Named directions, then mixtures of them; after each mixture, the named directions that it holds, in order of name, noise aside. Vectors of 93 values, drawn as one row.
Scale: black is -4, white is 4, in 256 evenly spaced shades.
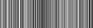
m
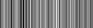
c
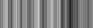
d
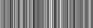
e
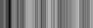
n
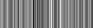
e, m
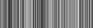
e, m, n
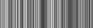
d, m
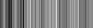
c, n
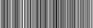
c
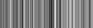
d, e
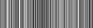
m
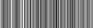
c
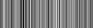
c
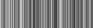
c, e, n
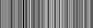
c, e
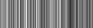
d, m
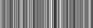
e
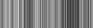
d, m, n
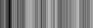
n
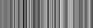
c, d, e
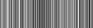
m
